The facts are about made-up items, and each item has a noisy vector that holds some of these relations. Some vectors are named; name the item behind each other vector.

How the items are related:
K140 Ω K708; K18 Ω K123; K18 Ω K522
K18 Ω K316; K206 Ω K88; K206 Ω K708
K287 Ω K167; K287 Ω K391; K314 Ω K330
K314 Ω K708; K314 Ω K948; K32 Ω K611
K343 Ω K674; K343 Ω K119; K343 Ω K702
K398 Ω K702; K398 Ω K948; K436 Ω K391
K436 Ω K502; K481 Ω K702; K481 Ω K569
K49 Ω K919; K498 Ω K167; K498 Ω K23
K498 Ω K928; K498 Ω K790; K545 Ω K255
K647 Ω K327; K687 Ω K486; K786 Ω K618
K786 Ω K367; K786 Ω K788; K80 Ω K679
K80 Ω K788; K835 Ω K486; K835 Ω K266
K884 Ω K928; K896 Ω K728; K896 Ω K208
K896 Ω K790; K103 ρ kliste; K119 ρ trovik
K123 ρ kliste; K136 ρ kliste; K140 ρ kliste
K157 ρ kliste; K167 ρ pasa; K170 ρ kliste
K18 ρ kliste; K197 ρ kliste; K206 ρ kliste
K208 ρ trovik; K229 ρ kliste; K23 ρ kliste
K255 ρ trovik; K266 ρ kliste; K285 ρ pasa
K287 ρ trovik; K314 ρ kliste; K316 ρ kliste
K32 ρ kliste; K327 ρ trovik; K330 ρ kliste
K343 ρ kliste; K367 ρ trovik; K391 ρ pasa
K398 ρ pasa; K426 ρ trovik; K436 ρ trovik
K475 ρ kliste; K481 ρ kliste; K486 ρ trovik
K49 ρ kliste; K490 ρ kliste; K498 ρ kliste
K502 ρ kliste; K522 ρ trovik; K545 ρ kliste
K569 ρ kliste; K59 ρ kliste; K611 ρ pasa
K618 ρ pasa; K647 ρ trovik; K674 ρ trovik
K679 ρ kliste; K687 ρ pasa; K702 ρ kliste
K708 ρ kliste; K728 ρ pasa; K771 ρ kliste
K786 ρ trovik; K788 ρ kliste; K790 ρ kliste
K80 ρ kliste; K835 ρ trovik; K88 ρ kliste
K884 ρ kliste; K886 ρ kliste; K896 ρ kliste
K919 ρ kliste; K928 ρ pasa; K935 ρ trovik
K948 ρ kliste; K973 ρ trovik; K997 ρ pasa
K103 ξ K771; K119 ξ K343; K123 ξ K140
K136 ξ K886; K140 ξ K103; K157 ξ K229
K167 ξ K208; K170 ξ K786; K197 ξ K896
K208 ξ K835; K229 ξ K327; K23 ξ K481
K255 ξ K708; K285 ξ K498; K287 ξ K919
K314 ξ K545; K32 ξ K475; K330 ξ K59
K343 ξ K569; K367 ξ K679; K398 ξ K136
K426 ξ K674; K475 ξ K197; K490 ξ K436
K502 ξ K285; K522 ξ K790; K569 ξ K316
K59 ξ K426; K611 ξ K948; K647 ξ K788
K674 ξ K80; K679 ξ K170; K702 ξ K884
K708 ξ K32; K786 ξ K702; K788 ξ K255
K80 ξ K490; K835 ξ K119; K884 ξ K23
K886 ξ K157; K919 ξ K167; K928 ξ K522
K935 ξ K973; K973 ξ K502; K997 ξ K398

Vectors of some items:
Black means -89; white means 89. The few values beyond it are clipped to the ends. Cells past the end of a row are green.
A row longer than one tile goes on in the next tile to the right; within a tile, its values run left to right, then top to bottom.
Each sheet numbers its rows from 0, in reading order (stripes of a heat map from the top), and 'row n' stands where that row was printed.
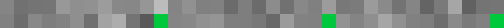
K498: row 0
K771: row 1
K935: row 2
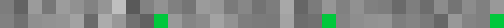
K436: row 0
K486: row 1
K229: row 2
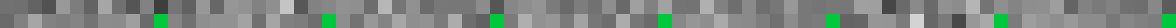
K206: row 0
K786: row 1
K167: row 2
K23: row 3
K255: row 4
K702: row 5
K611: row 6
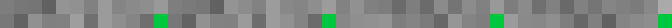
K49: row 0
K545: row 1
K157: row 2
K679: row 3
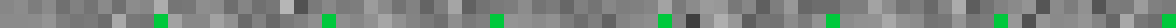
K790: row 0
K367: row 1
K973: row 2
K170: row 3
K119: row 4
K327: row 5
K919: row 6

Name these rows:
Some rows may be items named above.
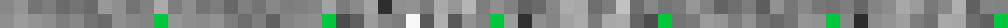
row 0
K197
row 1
K170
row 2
K481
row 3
K287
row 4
K948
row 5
K835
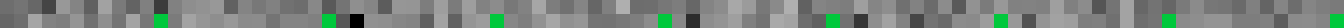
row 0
K314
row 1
K997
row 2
K343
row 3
K674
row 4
K835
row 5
K569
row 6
K208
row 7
K330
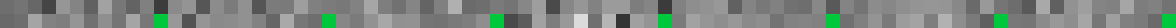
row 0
K314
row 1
K919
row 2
K674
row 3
K398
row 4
K997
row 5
K687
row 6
K647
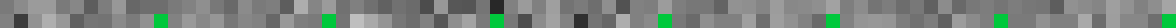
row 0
K119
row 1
K788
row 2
K708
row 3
K316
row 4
K80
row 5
K88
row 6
K32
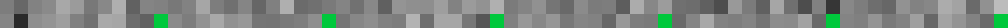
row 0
K835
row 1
K674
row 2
K884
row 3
K788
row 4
K140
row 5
K896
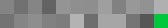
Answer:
K884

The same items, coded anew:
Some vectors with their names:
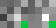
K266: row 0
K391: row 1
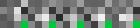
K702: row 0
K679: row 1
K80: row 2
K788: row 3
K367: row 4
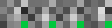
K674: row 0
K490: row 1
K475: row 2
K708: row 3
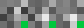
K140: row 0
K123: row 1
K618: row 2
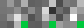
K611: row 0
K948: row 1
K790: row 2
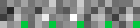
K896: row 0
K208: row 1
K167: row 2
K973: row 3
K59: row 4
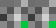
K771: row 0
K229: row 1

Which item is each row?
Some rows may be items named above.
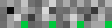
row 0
K287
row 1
K569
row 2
K997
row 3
K436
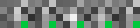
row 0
K88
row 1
K481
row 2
K788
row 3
K32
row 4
K481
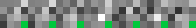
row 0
K119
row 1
K119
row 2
K327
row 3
K167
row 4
K314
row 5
K919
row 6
K835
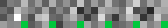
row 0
K790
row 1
K255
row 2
K674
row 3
K884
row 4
K569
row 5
K498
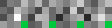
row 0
K790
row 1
K647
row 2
K343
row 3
K316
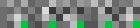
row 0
K997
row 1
K330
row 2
K786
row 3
K398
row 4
K170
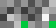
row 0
K786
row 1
K23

